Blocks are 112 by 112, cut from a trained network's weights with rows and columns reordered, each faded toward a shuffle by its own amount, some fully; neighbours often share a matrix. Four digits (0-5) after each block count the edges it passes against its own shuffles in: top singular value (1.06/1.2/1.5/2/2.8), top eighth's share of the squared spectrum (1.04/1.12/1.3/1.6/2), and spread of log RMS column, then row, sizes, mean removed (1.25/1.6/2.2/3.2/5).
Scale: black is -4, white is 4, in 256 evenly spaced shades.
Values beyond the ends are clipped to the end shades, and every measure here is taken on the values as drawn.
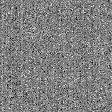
2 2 0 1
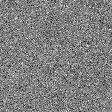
2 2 0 0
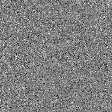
2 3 1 1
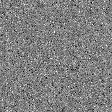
0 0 0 0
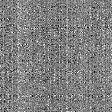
4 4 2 3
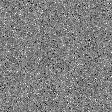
0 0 0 0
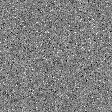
0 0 0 0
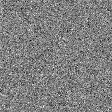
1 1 0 0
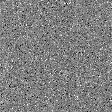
1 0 0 0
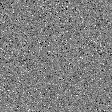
0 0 0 0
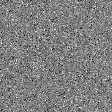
1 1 0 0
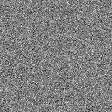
2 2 1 0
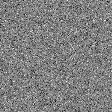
1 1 0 0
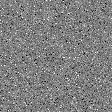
0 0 0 0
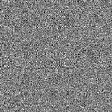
3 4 1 3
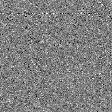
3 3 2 2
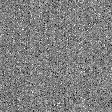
2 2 0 1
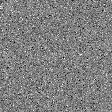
1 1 0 0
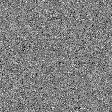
2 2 0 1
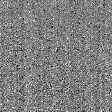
2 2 0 2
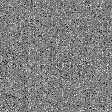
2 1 0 1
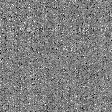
2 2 0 1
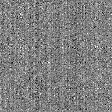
3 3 1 2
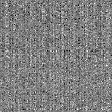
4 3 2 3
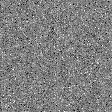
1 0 0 0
